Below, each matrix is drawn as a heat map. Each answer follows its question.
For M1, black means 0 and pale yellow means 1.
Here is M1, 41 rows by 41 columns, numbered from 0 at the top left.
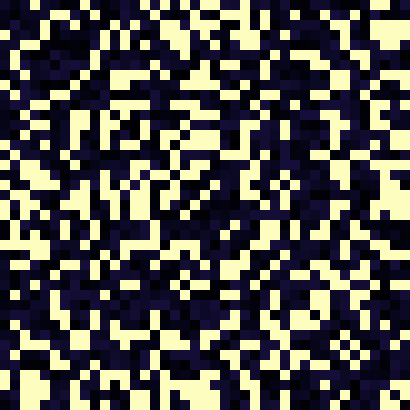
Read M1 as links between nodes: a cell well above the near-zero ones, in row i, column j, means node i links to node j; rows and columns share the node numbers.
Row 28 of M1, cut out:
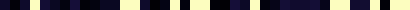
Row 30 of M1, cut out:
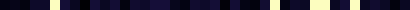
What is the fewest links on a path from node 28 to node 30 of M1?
3
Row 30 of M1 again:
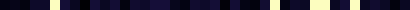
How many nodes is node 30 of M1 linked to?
5
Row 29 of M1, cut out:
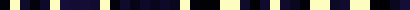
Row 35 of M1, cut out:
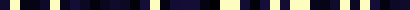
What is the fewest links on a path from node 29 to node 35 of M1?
1
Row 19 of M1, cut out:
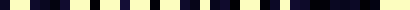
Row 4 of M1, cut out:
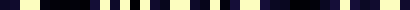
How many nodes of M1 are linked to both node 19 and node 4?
8
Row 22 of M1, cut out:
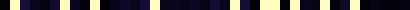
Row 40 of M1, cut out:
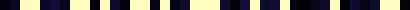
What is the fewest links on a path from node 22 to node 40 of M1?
3
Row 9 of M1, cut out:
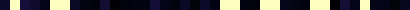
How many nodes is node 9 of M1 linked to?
10
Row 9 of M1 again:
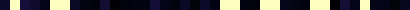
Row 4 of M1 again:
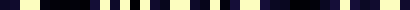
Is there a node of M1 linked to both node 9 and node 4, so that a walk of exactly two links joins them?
no
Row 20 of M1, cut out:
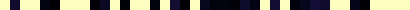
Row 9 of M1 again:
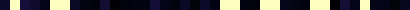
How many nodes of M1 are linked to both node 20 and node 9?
2
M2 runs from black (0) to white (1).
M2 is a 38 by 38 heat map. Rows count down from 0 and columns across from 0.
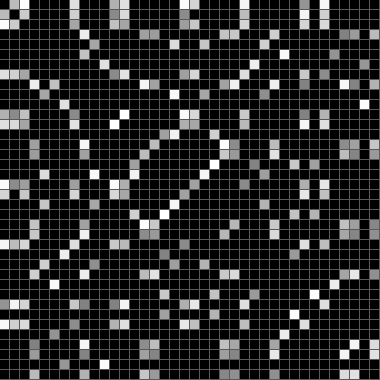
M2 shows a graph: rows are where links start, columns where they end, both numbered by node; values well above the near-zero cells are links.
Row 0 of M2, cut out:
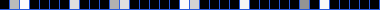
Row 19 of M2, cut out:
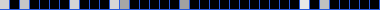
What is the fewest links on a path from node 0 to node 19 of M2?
1
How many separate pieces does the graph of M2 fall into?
2
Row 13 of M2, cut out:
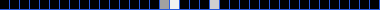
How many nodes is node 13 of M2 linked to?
3
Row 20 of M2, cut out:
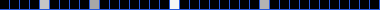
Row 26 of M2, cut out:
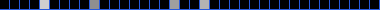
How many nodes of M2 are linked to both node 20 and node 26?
3
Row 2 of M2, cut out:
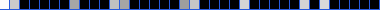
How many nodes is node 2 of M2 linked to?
10
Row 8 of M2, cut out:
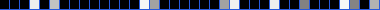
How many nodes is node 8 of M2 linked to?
11
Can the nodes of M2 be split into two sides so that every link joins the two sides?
no
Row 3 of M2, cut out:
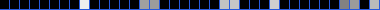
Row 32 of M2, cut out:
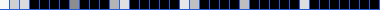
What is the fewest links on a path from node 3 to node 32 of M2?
3
